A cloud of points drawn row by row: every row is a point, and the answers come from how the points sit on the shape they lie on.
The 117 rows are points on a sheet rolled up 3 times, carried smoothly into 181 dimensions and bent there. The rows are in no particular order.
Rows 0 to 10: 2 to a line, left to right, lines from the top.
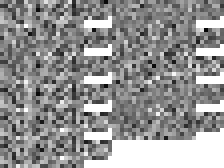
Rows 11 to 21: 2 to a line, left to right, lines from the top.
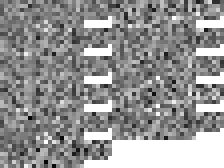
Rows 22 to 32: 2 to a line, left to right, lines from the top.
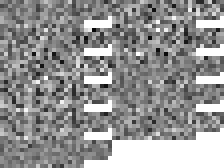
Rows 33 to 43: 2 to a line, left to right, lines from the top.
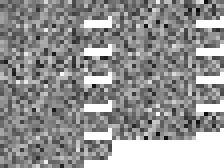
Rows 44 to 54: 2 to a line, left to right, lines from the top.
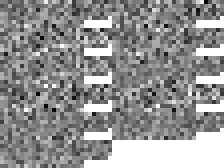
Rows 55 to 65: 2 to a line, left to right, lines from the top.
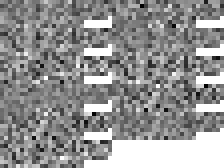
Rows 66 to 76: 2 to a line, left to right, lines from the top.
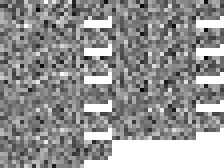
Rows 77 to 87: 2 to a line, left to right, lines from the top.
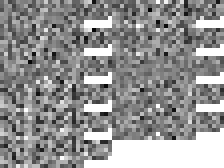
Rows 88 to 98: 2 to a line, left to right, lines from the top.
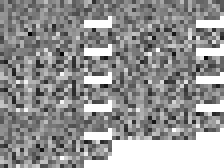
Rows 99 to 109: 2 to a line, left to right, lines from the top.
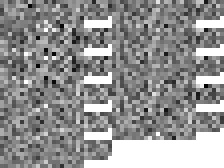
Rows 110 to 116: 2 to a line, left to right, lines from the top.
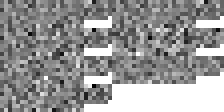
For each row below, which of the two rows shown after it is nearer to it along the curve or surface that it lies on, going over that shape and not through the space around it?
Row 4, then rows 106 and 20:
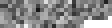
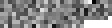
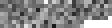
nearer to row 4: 20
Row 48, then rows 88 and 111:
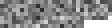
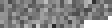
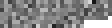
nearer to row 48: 111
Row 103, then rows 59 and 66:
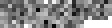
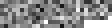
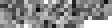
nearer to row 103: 66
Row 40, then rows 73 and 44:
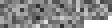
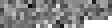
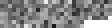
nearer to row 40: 73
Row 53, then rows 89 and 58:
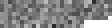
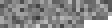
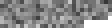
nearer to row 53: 58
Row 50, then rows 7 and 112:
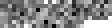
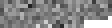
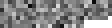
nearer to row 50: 112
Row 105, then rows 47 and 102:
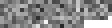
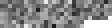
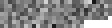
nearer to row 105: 47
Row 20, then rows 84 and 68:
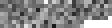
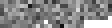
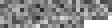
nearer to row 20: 68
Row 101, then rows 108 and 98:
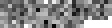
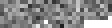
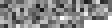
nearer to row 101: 98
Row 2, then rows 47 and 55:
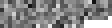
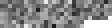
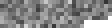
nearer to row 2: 47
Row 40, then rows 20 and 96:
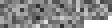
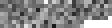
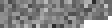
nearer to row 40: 20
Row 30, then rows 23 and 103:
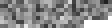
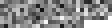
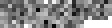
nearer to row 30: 103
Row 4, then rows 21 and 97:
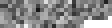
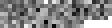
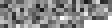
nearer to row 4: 21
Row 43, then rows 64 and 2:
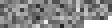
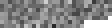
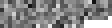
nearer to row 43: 2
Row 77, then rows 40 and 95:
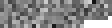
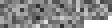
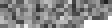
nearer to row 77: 95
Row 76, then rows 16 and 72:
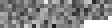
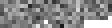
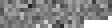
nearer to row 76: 72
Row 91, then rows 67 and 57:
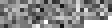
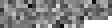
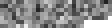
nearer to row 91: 67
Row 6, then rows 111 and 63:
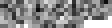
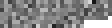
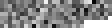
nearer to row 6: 63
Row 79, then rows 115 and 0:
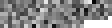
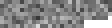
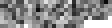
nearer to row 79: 0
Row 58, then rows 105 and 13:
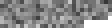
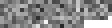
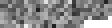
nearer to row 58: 13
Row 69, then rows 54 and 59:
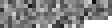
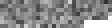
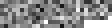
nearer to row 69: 59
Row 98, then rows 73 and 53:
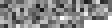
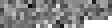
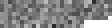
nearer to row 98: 73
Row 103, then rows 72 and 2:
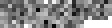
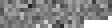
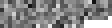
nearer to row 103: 2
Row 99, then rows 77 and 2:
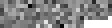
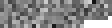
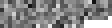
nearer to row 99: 2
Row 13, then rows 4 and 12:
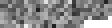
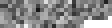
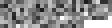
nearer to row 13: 4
